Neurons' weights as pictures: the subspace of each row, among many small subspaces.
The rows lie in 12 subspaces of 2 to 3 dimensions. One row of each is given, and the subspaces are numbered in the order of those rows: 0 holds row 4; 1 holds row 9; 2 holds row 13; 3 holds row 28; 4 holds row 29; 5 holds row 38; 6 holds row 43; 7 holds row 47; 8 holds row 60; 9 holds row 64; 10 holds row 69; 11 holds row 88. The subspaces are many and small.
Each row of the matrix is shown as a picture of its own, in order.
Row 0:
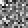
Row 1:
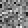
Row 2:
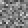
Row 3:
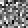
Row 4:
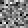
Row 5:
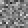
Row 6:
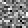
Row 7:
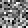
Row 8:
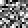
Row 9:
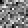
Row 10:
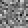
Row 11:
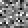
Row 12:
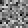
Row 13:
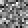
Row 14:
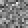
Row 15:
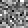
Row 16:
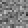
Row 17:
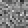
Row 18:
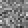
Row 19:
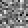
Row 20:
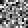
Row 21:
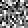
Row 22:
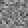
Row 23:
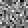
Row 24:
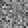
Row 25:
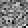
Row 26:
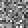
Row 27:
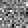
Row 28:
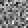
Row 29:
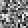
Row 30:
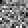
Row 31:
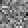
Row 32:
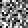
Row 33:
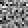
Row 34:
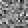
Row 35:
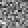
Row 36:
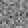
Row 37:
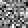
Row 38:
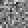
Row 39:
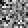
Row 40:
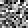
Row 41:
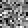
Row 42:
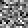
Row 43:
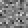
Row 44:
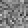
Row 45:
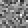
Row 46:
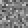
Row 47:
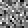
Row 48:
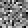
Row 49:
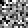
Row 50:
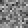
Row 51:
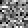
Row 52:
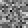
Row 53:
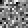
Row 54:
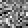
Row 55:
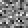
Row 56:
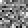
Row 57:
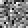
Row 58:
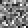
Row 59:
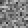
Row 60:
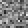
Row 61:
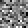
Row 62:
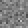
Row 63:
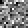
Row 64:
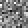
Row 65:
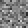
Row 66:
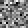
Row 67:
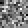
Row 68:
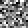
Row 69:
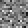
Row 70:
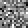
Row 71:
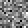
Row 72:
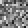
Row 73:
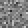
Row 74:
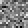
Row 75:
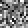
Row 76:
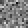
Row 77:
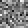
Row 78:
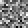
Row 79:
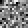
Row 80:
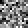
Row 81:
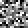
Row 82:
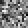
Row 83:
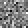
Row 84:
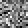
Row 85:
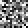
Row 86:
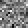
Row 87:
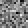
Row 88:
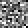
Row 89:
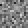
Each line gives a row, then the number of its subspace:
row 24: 3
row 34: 8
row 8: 5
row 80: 2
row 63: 1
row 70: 1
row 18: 9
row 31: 4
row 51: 4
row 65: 10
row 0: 3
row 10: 8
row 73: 10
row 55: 6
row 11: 6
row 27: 1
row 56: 5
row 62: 6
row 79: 5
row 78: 10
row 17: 7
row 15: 7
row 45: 8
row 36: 6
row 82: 4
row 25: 11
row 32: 11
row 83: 5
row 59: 4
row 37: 1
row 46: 11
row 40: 8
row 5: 0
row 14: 2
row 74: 4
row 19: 8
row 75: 9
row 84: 7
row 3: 3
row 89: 9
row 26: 4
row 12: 10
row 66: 0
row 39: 3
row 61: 10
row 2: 0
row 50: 2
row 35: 11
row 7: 3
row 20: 2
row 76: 2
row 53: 5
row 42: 0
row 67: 4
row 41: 9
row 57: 1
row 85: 11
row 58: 11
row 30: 5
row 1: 9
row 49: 3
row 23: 7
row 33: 11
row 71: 4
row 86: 1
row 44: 9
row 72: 11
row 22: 0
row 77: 7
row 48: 10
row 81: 6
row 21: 7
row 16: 8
